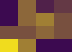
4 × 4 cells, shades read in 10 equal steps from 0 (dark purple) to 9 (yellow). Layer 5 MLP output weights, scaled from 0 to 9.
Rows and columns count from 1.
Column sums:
12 16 10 8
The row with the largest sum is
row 4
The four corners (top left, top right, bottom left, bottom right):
0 2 9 0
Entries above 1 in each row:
2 3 4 2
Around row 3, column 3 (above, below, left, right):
5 0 3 3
